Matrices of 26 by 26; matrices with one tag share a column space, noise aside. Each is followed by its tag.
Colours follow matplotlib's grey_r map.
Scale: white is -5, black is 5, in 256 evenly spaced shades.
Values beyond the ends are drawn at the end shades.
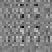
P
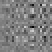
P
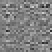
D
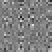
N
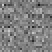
P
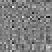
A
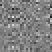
N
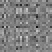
P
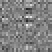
N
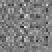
P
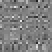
A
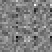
P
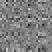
N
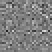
D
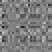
P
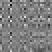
N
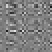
D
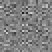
D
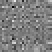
A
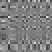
A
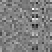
N
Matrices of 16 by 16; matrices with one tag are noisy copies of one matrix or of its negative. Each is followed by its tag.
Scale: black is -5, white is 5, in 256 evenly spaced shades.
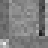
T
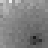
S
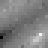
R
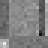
T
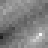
R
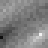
R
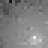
S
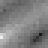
R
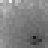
S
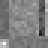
T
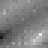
R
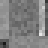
T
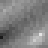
R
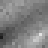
R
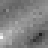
R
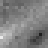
R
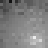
S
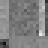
T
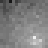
S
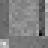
T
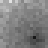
S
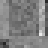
T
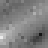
R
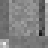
T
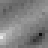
R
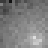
S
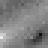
R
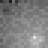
S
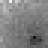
S
